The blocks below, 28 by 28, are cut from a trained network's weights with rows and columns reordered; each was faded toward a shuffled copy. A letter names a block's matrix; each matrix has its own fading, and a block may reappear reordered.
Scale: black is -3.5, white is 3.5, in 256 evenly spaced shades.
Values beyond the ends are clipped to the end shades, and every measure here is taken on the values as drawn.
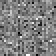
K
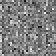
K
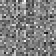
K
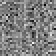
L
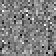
K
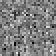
L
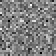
L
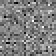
K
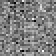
L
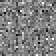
K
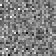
L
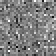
K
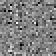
K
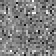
K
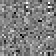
K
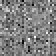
K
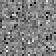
K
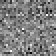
K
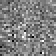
L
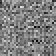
L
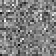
L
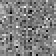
K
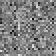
L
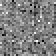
K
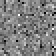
K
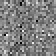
L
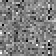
K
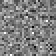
L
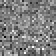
L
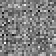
L
